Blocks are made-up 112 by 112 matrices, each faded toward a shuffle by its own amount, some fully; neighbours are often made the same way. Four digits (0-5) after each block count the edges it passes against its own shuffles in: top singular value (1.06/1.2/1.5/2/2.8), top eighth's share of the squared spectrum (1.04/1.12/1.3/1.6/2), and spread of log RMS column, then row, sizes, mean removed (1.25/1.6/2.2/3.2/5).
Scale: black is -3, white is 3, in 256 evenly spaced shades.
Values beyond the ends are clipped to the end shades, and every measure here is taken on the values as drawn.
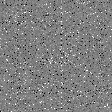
3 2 1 1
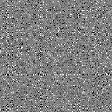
5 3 3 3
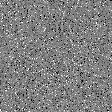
2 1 0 0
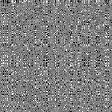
5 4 3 3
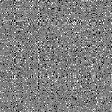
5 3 2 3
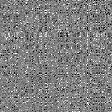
5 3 3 2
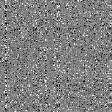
4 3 2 2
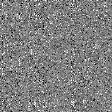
1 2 3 2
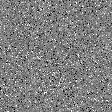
0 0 0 0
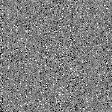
1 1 3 0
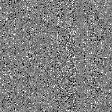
1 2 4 0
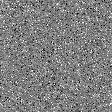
0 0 0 0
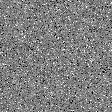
0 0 0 0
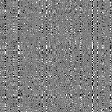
5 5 4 2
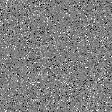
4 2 1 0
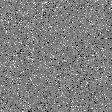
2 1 0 0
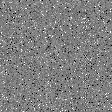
2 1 0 0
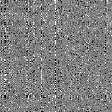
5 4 3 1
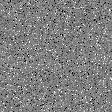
0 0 0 0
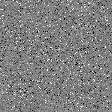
3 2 1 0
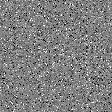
3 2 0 0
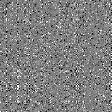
4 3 3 2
